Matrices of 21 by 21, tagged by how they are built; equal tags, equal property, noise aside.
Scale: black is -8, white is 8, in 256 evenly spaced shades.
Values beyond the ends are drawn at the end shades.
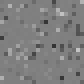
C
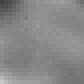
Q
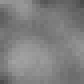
Q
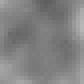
Q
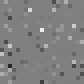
C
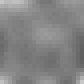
Q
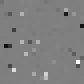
C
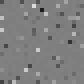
C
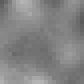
Q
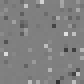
C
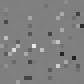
C
